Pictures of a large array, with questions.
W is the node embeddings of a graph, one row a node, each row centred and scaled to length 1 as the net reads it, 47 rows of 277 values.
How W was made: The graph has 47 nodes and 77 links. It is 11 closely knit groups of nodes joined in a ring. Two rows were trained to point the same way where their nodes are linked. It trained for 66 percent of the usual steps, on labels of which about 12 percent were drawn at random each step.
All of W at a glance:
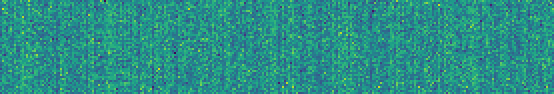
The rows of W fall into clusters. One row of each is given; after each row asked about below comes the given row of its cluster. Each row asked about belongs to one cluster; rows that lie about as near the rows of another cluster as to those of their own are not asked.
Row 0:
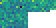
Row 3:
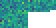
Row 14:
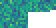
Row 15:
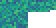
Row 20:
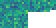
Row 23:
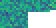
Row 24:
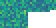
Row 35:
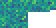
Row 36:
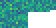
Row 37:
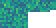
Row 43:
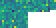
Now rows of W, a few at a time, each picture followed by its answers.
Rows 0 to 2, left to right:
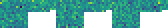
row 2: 24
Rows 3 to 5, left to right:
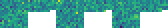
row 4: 23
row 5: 36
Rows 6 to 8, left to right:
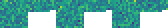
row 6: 23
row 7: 14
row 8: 24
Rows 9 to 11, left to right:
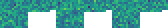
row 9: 43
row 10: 36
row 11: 15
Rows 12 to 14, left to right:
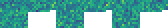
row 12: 20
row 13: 0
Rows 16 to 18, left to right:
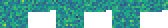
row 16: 14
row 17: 3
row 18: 43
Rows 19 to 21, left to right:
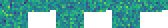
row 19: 35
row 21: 23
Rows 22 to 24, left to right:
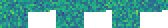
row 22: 43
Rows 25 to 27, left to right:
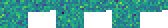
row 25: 14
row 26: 3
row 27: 24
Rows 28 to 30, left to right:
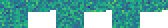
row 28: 37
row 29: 15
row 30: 43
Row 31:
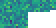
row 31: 23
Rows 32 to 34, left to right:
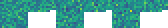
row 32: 15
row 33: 0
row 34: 36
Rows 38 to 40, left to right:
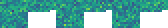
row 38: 15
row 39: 37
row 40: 0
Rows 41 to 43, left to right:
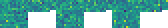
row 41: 35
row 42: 36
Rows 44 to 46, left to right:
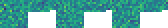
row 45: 24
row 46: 14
